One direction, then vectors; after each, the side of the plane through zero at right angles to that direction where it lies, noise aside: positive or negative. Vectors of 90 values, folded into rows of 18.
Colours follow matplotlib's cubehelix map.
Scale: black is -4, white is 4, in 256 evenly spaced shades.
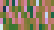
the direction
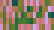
positive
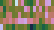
positive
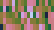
negative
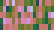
negative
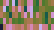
negative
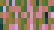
negative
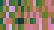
negative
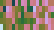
positive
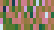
positive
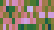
negative
